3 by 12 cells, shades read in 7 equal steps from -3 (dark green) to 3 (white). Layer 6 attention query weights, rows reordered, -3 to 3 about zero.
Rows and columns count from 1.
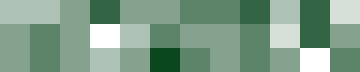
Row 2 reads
0 -1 0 3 1 -1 0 0 -1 2 -2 0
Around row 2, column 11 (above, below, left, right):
-2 3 2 0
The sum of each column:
1 -1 0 2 1 -4 -2 -1 -4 3 -1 1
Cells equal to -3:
1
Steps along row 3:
down up up down down up up down up up down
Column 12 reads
2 0 -1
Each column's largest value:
1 1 0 3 1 0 0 0 -1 2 3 2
